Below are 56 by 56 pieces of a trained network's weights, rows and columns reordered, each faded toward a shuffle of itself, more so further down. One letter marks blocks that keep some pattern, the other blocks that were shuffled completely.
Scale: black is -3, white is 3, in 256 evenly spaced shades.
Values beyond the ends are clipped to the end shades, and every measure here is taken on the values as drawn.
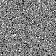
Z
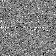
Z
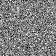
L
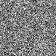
Z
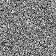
L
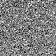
Z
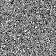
L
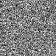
Z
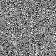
Z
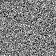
L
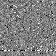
Z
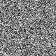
L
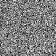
Z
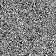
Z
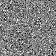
Z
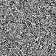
L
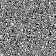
L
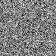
L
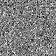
Z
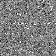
Z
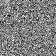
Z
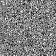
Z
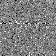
Z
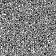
Z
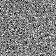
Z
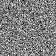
L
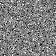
L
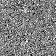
L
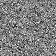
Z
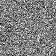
L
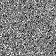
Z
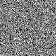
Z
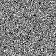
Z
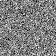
L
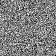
L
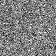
L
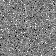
L
